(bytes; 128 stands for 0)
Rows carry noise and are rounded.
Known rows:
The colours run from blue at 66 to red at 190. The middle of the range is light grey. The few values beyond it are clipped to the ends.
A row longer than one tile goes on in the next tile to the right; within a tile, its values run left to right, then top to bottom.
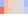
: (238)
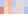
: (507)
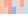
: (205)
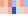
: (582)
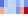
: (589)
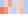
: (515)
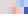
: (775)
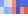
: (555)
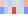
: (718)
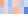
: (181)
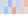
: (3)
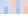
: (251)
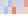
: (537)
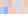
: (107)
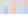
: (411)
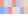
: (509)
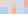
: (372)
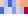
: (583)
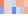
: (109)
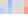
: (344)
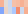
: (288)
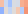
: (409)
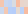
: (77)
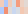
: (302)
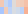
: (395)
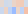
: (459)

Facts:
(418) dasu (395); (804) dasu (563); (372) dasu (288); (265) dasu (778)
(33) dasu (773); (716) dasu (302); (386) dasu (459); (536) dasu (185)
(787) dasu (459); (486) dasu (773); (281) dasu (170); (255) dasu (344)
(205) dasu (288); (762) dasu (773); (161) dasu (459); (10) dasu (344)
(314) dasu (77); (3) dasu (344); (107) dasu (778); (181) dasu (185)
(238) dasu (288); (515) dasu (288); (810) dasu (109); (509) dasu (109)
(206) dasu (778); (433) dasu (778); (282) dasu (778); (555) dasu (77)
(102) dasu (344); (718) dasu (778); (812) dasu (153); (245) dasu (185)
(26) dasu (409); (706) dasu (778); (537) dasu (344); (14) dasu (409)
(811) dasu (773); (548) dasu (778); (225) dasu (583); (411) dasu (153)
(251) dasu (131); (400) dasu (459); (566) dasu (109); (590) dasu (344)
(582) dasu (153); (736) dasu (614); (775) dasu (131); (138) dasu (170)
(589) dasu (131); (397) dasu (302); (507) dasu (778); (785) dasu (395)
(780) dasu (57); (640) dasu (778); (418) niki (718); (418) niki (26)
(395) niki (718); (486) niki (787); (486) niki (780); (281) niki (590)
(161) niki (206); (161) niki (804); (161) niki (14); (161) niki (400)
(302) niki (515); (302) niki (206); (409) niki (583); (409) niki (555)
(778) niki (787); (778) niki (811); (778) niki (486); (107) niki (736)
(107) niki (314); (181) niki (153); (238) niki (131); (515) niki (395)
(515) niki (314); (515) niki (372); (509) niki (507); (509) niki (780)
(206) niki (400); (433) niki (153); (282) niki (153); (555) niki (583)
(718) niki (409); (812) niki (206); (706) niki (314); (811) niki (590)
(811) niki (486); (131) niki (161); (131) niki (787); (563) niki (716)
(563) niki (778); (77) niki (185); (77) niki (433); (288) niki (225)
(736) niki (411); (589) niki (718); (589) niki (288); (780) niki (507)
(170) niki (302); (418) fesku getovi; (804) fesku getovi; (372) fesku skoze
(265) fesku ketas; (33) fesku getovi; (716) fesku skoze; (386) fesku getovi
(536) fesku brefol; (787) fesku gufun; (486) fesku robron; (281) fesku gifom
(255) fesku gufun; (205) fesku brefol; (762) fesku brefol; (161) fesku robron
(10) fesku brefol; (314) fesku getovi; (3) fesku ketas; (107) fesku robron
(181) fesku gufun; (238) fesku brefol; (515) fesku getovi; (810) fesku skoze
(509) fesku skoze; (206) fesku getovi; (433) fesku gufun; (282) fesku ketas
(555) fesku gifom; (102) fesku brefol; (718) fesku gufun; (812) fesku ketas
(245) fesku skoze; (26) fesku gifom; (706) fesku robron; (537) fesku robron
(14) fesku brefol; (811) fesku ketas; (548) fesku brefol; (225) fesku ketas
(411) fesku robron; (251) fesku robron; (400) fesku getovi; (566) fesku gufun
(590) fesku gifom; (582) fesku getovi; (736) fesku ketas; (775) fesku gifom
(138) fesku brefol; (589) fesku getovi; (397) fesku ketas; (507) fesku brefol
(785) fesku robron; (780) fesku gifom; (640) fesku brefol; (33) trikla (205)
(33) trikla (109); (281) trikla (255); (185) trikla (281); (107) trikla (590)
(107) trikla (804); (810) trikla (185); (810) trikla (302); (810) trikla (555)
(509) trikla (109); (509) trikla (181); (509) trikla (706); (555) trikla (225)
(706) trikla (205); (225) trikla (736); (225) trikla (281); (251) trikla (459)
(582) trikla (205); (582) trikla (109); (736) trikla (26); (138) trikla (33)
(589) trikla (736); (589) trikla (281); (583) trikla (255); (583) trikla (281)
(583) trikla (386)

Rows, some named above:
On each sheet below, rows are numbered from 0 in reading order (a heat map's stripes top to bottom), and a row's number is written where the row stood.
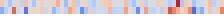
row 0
(718)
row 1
(812)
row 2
(181)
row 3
(395)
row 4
(566)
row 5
(131)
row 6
(206)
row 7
(810)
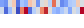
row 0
(225)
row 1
(255)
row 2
(185)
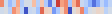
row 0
(433)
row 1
(590)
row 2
(33)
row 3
(281)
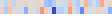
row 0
(265)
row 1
(775)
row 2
(566)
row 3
(282)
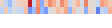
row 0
(395)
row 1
(706)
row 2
(205)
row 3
(109)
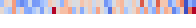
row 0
(26)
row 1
(185)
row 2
(161)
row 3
(780)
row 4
(138)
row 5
(153)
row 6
(736)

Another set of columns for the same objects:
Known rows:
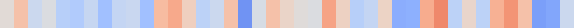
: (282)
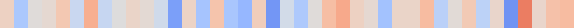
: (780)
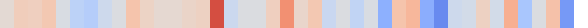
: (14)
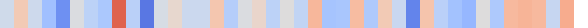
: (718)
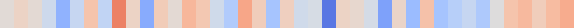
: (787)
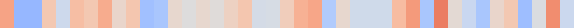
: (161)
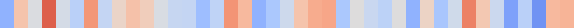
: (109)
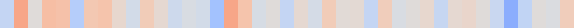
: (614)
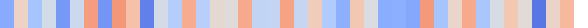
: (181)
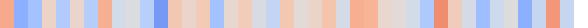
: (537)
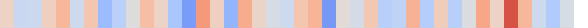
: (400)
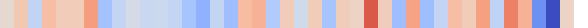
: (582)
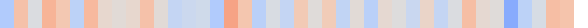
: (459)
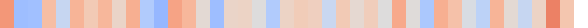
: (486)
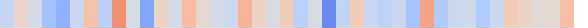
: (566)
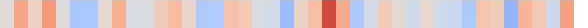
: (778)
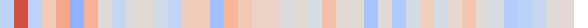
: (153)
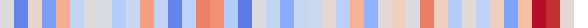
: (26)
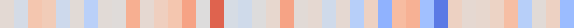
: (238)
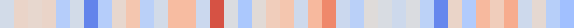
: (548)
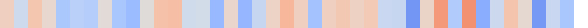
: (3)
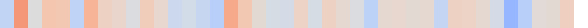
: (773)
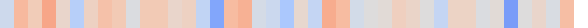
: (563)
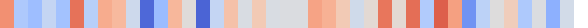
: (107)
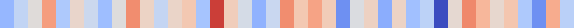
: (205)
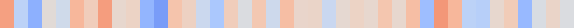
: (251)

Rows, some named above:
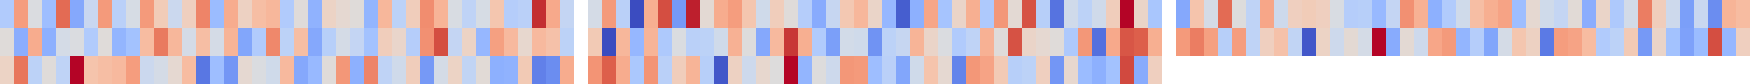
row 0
(185)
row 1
(810)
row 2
(109)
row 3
(736)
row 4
(281)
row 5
(583)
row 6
(509)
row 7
(583)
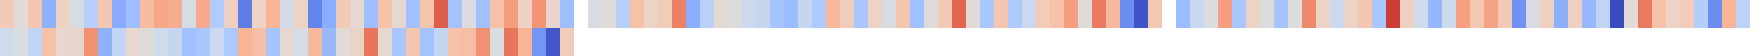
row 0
(225)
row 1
(33)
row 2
(205)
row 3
(33)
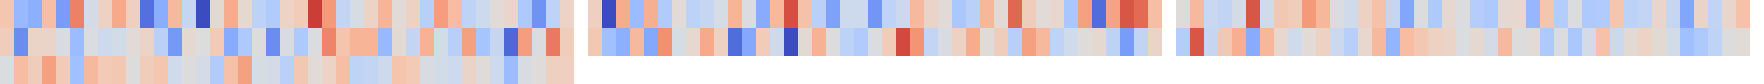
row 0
(706)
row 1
(281)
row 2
(716)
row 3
(590)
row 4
(706)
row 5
(153)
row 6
(131)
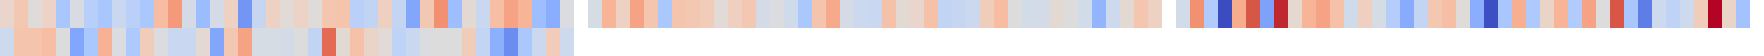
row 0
(265)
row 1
(131)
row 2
(810)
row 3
(344)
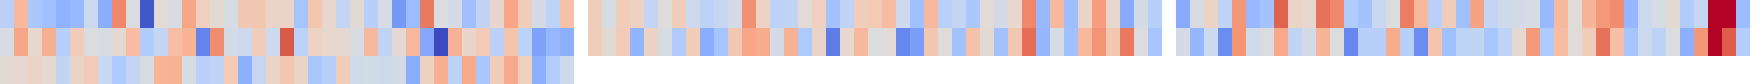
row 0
(433)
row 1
(812)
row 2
(302)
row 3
(138)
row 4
(225)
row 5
(555)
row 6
(397)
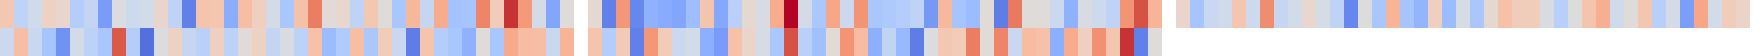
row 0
(206)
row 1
(255)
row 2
(775)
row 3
(718)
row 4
(589)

